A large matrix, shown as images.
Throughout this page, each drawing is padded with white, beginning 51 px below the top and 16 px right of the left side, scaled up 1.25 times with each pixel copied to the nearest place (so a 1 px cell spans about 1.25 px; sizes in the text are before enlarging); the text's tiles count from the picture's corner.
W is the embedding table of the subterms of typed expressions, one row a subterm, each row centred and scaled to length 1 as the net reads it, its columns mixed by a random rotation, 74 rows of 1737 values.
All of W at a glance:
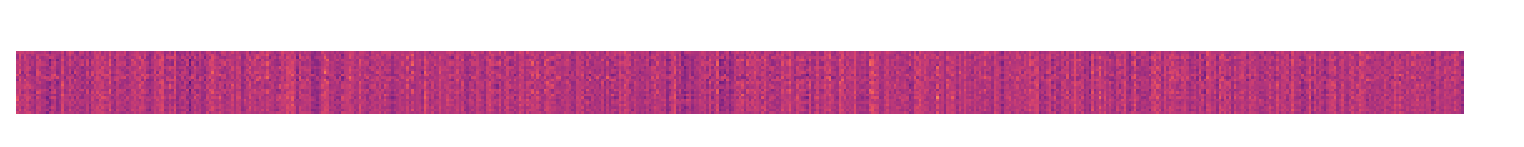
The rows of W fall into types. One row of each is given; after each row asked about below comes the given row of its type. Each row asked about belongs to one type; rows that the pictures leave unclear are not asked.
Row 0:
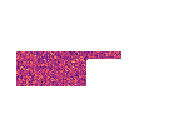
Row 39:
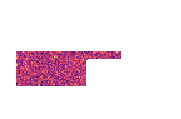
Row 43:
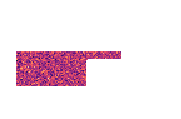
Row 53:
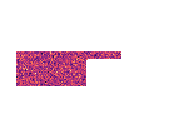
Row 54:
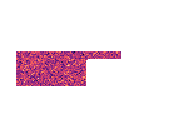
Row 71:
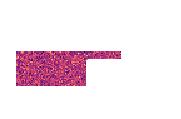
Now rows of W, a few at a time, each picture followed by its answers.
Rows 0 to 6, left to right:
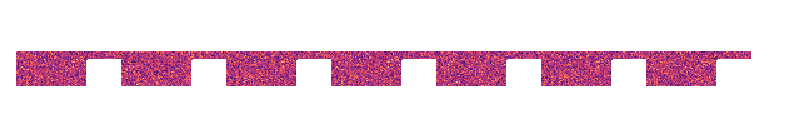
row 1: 43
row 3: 0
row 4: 71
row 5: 0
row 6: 54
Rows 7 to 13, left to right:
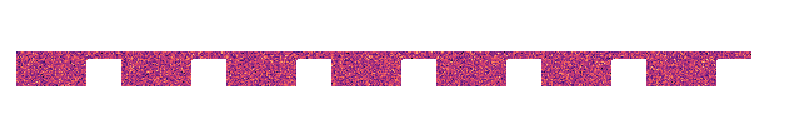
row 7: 71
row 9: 39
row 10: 39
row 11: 71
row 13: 0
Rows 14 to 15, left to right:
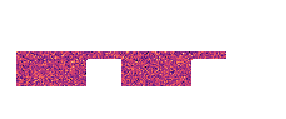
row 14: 0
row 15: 71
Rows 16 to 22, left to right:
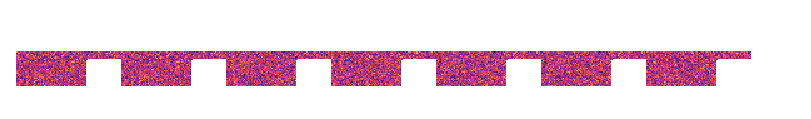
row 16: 0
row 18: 54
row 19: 39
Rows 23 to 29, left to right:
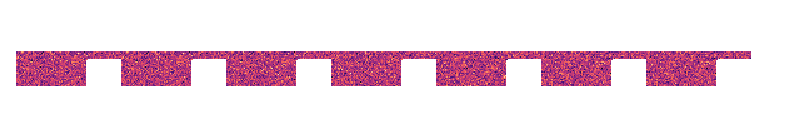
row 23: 71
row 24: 71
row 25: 71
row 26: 53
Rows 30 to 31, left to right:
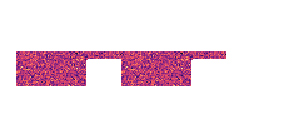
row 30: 0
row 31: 0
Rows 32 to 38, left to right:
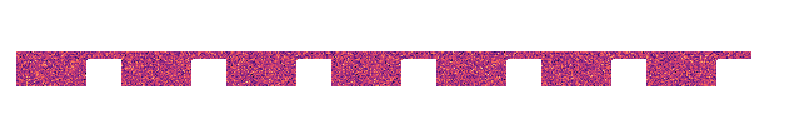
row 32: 0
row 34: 71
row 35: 71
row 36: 71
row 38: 39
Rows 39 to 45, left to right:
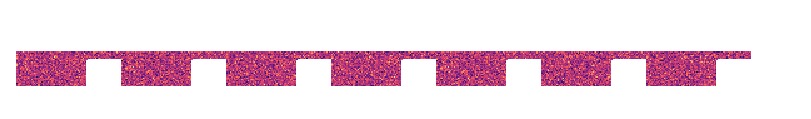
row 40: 43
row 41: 39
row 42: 39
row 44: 54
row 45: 39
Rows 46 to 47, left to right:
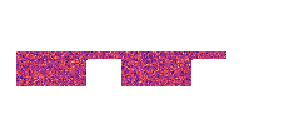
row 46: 0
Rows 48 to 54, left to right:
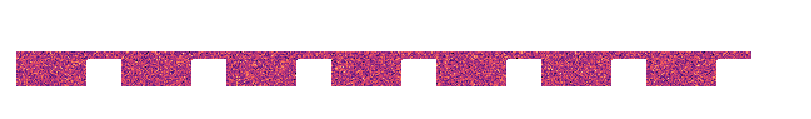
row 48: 54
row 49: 71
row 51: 43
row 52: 39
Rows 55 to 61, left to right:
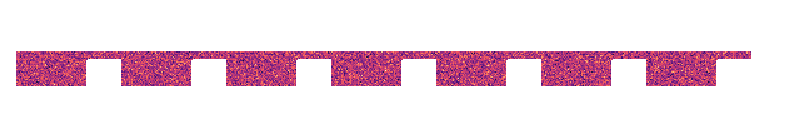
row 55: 54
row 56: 54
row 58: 53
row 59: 54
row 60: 39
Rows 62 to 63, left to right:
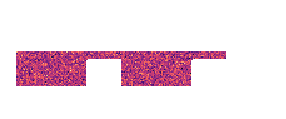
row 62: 53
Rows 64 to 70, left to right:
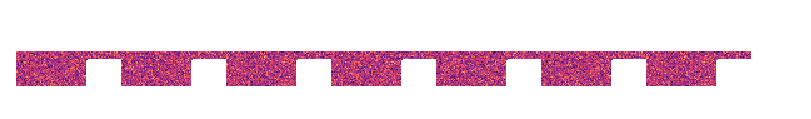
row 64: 0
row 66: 39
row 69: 0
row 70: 39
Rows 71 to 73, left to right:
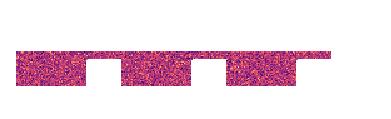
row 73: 43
